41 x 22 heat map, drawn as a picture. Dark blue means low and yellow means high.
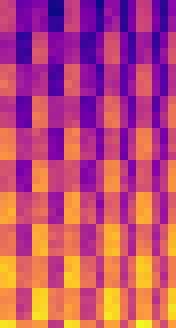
Values rise toward the bottom. Overall the values sit about 50% of the way up the scale. Upright stripes repeat 5 times across the table.
